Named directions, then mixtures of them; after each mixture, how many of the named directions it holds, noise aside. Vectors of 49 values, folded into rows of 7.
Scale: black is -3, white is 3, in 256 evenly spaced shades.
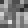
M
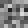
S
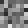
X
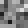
one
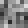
one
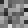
one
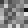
three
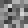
one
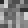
two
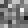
three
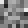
three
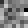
three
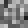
three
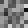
one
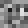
one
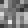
one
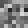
one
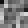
three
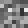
one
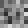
three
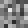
two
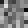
three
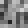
one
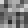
one
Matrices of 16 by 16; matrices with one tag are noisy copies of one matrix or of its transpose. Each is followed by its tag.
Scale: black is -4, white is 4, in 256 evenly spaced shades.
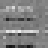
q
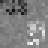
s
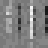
q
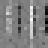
q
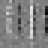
q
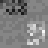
s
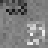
s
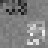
s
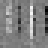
q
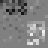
s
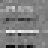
q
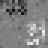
s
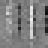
q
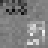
s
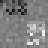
s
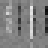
q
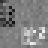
s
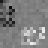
s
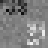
s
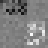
s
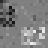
s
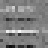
q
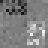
s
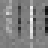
q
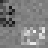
s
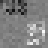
s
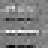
q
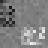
s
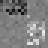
s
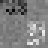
s
